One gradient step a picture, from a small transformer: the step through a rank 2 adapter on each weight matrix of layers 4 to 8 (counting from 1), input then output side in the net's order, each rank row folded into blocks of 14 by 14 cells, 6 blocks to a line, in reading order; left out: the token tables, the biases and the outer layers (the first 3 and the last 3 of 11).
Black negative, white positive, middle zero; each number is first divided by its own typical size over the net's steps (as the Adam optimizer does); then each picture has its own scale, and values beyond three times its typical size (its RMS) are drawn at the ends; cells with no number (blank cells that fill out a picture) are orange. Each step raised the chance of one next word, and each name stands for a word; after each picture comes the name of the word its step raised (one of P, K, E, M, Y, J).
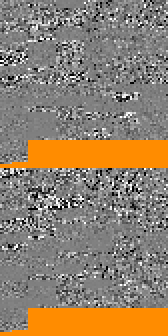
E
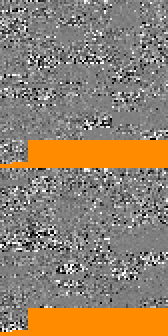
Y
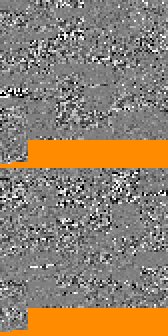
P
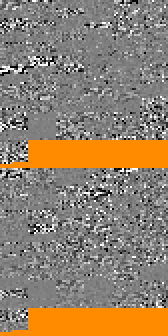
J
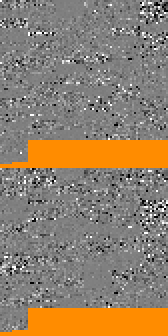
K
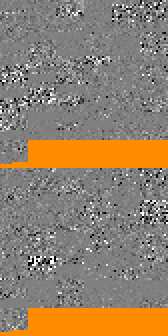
K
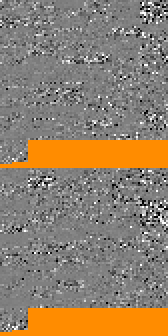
K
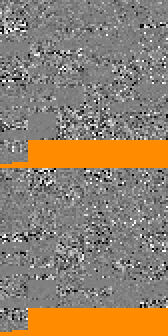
J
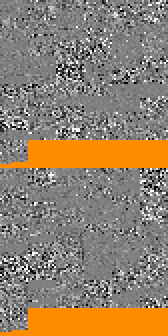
J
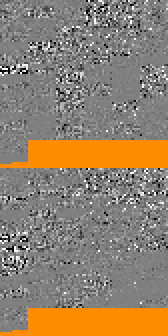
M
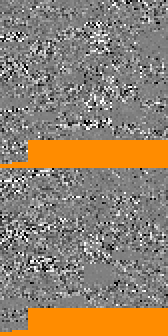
Y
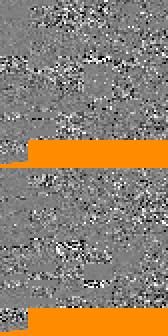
J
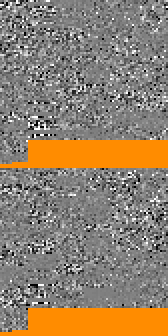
Y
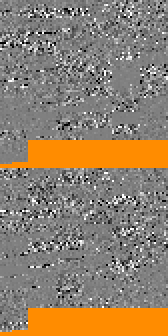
M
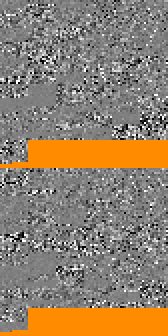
Y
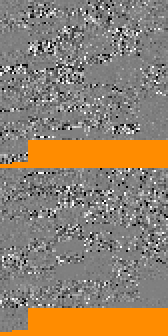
M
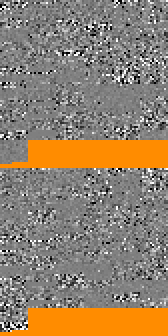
P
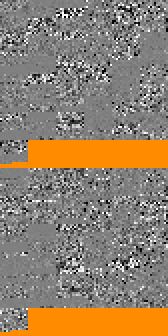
Y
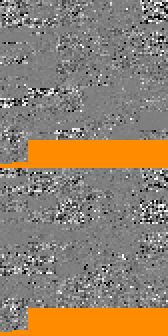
K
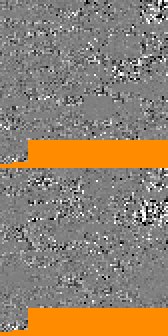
K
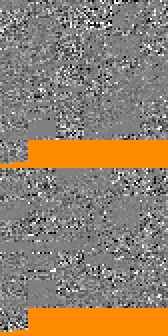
J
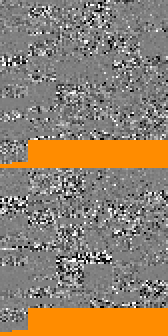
Y
